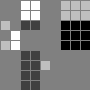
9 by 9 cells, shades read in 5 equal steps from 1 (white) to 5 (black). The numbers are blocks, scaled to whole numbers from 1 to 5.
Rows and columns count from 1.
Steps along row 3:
up up same down same up same same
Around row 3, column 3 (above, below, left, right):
1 3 3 4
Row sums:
20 20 34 31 30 29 28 29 29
